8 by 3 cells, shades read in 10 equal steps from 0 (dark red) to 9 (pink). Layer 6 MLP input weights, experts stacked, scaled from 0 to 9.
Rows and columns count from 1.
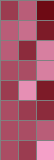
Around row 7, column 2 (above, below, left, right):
3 3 4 5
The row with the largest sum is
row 8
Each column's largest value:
5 8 9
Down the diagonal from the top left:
3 6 7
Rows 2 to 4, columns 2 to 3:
6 1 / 2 7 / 4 7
